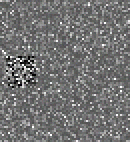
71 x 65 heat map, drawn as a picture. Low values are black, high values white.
No row or column stands out. There is no overall slope. The values are skewed, with a long tail toward high values. No regular stripes run through it. Neither half mirrors the other. Values change most from cell to cell in the middle left. In the middle left lies a patch that is rougher than the rest.
